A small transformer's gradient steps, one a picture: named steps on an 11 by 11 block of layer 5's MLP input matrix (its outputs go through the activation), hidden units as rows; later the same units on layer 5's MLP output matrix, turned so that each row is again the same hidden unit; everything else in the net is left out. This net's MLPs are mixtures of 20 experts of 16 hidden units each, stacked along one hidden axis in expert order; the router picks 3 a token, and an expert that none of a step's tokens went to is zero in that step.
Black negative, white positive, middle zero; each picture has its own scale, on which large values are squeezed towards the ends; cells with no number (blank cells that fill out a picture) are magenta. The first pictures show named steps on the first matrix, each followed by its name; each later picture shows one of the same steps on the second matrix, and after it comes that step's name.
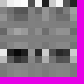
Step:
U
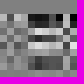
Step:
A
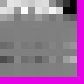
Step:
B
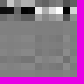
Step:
B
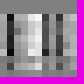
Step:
A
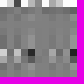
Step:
U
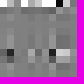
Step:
U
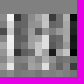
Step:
A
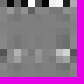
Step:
U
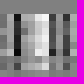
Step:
A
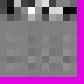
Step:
B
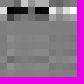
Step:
B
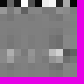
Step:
U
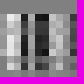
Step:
A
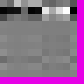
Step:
B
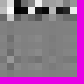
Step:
B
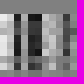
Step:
A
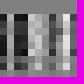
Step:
A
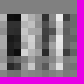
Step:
A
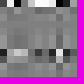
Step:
U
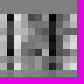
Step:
A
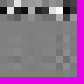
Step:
B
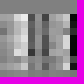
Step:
A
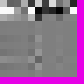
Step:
B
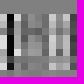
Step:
A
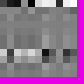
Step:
U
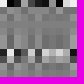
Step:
U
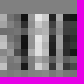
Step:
A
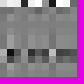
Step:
U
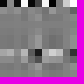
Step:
U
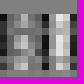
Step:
A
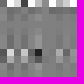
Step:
U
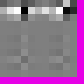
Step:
B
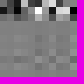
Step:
B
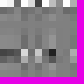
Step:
U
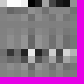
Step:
U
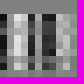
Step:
A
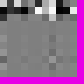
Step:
B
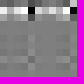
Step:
B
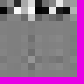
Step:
B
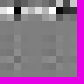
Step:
B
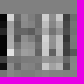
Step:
A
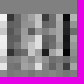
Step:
A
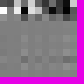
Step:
B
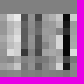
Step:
A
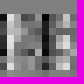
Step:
A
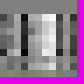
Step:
A
